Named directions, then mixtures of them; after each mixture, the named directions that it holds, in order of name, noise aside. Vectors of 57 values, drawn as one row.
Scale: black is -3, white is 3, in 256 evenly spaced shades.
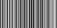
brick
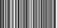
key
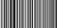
brick, key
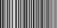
brick, key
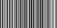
brick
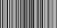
brick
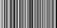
key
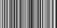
brick, key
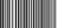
brick, key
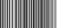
brick, key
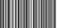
key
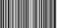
brick, key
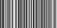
brick, key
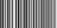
brick, key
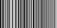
brick, key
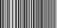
brick, key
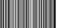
brick, key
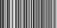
brick, key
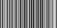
brick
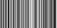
brick, key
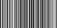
brick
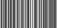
brick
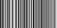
brick, key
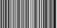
brick, key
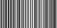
brick
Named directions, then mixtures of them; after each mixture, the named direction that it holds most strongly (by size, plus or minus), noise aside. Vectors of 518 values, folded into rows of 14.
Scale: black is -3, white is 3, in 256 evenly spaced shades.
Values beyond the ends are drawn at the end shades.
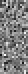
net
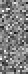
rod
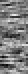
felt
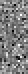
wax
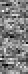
felt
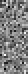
net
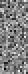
net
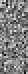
net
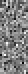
net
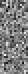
net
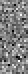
wax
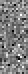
wax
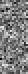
rod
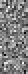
net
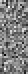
net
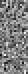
net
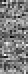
net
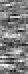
felt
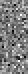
wax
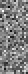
rod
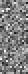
rod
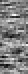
felt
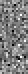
wax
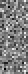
net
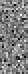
wax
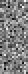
net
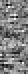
felt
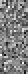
net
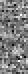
wax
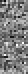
net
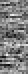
felt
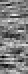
felt
